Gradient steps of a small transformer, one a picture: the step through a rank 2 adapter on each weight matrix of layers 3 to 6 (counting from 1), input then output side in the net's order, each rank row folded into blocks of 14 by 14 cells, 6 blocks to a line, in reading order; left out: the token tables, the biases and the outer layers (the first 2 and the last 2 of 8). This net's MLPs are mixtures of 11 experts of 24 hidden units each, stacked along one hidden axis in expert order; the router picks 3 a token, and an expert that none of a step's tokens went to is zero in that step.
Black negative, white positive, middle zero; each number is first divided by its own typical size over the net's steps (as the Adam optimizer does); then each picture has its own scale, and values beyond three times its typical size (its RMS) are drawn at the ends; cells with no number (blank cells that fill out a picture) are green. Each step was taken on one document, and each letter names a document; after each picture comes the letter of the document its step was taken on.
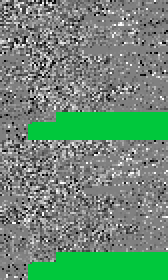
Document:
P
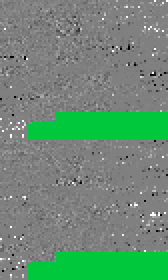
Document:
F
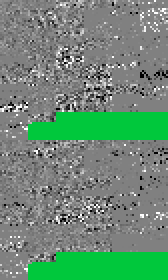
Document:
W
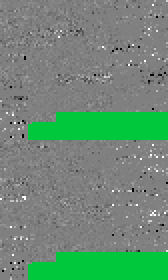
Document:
F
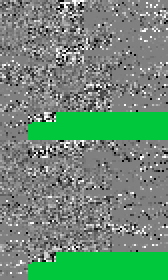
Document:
W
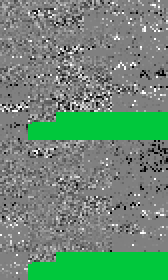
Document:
W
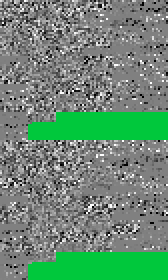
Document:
P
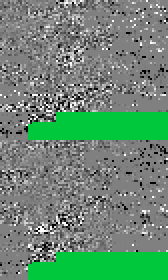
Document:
W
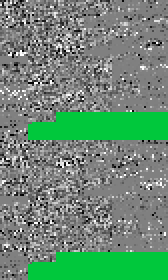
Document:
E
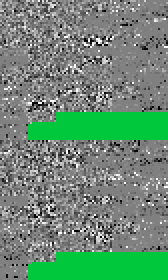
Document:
P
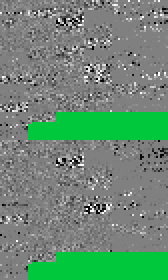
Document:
W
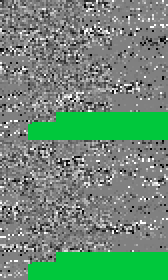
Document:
E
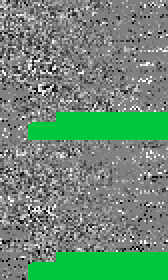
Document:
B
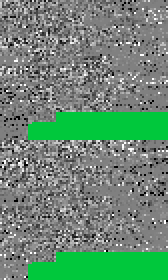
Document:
P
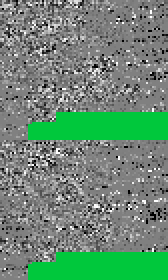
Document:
B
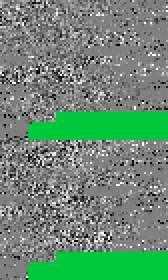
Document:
P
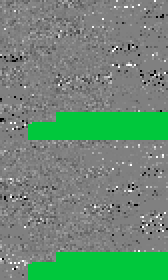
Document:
F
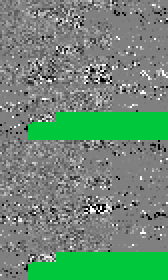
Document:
W
